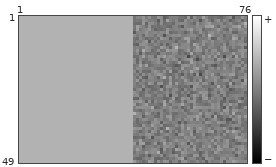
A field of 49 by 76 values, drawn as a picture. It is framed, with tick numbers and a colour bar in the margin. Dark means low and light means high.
The table splits into one row of 2 panels. Panel 1,1: high, flat. Panel 1,2: middling, fine-grained.
